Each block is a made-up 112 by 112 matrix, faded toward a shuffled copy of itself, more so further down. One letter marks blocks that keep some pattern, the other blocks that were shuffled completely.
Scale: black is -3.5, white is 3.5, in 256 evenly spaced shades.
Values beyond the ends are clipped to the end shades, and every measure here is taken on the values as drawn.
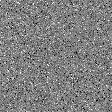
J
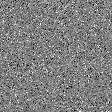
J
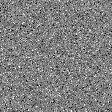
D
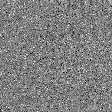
D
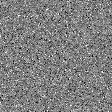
J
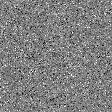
D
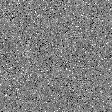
D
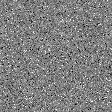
J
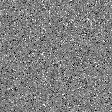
D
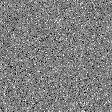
D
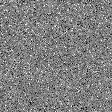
J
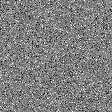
D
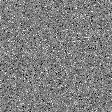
J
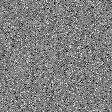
J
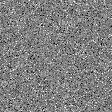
D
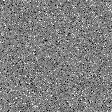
J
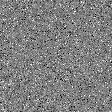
D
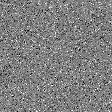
D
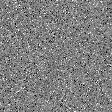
J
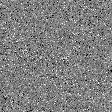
J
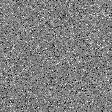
D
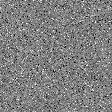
D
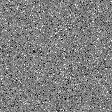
J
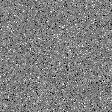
D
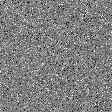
J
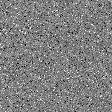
D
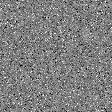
J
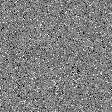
D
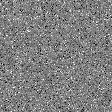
D
